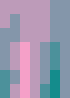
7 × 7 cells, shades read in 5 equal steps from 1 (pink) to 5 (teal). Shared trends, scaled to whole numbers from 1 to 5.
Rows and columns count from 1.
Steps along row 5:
down down up up up down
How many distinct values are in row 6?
5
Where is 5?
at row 6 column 6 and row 7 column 6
